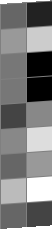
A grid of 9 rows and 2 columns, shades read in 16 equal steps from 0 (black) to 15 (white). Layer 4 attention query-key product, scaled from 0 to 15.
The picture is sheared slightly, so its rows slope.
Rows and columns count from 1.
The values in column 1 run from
4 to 11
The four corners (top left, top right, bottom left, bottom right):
6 2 6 4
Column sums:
64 63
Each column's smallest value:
4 0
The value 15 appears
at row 8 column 2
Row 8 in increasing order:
11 15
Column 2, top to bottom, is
2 12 0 0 8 13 9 15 4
